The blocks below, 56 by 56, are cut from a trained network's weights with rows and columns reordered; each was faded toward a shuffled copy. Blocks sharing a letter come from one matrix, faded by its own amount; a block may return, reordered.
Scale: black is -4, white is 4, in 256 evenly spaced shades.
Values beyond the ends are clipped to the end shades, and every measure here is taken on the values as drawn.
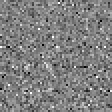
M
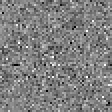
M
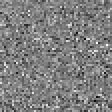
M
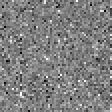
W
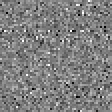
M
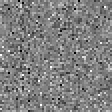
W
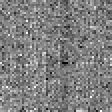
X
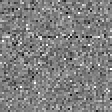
M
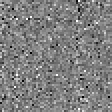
W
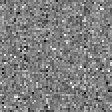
W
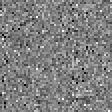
W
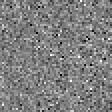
W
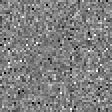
W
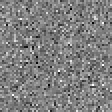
W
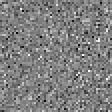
W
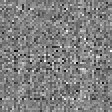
X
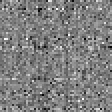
X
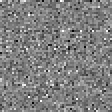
M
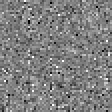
W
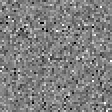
W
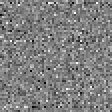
M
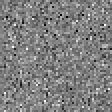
W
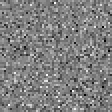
M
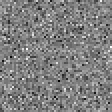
M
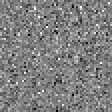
W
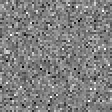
W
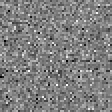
M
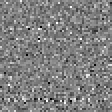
M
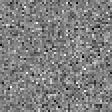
W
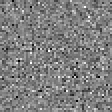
M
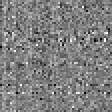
X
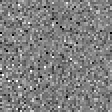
W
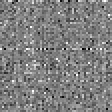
X
